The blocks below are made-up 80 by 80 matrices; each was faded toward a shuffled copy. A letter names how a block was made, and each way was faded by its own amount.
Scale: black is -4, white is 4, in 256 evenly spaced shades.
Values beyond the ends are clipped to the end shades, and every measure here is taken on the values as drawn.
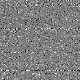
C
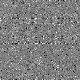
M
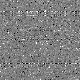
M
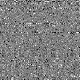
M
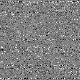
C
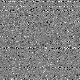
C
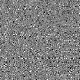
M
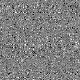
M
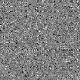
M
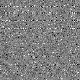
M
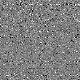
C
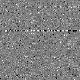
M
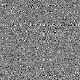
M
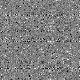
M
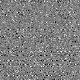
C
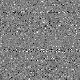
C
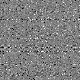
M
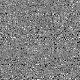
C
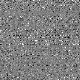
C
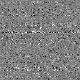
C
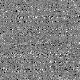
C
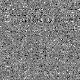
M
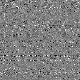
C
